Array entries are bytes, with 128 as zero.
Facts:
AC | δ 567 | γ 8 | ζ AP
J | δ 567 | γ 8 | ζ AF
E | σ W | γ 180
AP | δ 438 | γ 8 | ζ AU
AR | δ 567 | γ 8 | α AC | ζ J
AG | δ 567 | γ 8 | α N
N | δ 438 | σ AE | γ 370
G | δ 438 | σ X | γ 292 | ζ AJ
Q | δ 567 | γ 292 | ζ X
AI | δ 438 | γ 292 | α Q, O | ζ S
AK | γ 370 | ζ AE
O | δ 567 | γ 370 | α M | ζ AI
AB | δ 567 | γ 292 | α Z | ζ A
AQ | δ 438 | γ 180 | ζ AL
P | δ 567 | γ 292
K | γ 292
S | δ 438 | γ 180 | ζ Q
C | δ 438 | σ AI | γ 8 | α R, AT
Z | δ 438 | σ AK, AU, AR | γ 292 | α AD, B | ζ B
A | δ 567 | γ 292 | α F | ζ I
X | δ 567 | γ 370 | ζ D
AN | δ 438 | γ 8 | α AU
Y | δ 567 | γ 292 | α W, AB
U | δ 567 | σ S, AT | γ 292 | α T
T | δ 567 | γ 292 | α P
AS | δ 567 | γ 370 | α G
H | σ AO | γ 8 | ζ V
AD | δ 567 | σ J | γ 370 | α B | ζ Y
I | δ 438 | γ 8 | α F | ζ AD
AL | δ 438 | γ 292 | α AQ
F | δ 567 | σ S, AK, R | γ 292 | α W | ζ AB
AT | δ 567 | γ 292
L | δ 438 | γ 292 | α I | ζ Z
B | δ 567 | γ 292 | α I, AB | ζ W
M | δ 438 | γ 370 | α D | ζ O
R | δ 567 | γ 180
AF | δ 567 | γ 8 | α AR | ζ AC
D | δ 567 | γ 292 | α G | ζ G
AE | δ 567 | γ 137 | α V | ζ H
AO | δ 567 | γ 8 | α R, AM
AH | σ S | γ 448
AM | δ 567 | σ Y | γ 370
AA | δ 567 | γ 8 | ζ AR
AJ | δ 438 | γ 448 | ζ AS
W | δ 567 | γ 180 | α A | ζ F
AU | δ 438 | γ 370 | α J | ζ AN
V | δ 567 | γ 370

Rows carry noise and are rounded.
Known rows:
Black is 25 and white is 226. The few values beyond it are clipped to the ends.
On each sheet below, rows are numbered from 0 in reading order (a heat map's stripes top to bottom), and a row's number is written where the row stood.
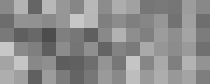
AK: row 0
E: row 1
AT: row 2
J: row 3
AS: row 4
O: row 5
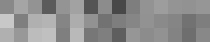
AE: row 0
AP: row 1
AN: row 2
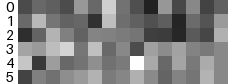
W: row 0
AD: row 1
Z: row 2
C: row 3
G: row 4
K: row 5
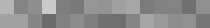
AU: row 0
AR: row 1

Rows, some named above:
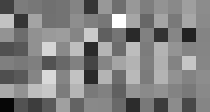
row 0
U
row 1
G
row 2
I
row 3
AI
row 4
D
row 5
AI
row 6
AN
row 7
A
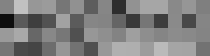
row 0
AO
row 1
A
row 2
X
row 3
Q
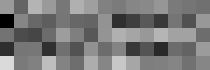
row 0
S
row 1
Y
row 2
Q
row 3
AB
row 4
N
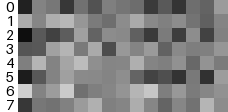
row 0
B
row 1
AJ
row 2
A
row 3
AL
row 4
AH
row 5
L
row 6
M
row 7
K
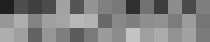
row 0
F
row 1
H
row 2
O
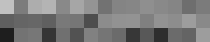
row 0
AP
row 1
T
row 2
B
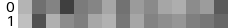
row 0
R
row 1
AQ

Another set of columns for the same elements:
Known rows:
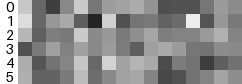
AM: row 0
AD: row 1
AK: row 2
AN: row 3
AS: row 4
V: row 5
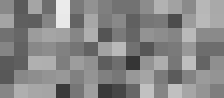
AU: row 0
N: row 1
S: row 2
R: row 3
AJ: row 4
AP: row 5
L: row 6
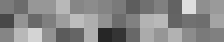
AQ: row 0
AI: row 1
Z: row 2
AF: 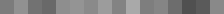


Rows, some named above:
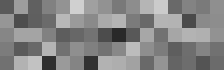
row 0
AI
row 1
O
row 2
I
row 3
H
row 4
D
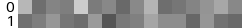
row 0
AK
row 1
K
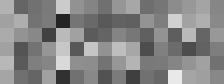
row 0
AK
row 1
A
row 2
E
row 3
AS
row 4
AK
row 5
W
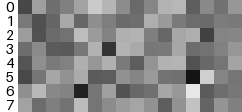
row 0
AI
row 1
H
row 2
O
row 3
Q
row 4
C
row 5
G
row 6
Y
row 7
X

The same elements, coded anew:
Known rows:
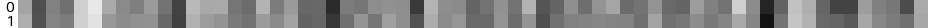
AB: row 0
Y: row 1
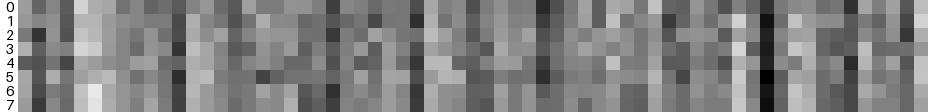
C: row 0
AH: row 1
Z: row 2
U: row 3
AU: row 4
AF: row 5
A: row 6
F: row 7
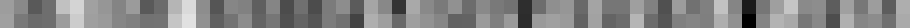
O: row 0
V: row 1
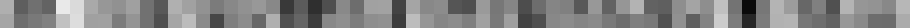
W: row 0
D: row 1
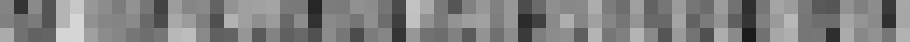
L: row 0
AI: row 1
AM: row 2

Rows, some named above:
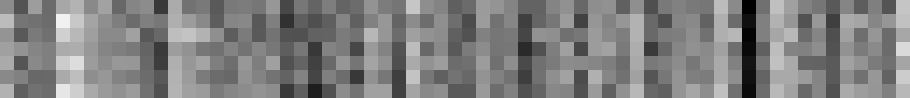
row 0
K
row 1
R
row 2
AD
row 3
H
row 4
Y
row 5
AK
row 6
W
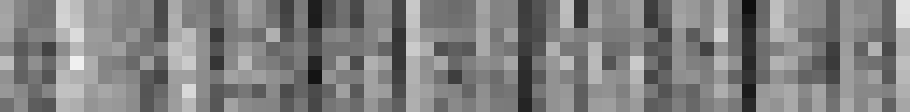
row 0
E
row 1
E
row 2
D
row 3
N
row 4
AE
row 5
I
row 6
AS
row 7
M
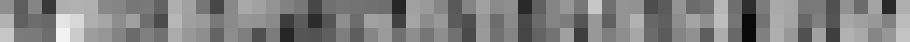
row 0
AJ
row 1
W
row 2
R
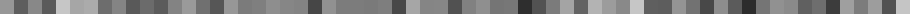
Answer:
C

